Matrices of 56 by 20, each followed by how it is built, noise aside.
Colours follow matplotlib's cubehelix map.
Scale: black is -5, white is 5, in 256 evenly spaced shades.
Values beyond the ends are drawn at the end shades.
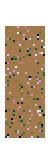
sparse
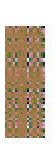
low rank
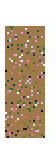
sparse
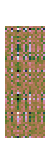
low rank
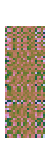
low rank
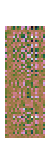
low rank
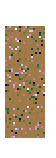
sparse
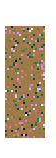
sparse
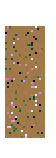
sparse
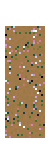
sparse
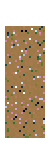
sparse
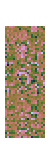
low rank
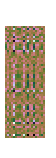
low rank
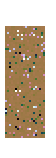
sparse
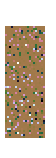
sparse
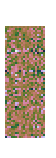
low rank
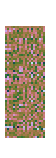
low rank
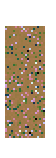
sparse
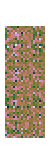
low rank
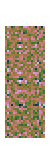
low rank
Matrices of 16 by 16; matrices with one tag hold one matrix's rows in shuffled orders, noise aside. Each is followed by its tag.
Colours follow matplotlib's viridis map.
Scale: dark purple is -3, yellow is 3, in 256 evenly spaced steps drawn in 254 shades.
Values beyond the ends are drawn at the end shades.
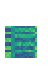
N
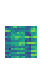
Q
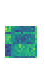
N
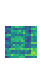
Q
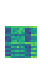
Q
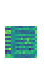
N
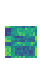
N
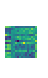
N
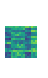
Q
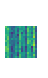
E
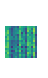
E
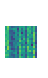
E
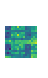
Q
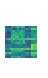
Q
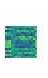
N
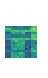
Q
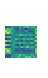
N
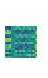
N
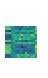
N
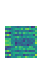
N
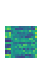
N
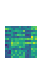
Q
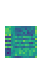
N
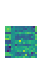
N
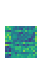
N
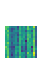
E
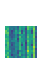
E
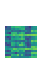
Q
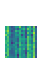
E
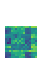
Q
